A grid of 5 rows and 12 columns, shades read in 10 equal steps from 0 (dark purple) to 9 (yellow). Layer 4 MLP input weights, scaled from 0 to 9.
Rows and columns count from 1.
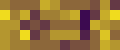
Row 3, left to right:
6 6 2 3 2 4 4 4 0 7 6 5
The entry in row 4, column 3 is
9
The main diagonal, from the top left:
5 5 2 2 4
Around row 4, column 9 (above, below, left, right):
0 3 6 4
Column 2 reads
4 5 6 5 5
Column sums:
32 25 27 15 22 25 22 24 8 20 34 26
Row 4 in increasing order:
1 2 4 4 4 5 6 6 6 6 8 9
